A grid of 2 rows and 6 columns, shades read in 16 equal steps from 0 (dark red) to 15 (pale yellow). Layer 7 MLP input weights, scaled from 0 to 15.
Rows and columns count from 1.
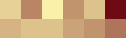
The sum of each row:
57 61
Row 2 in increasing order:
7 9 10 11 12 12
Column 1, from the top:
13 11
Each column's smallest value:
11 8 12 9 9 0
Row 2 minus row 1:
-2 4 -3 1 -3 7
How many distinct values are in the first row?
6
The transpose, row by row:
13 11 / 8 12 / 15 12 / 9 10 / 12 9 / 0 7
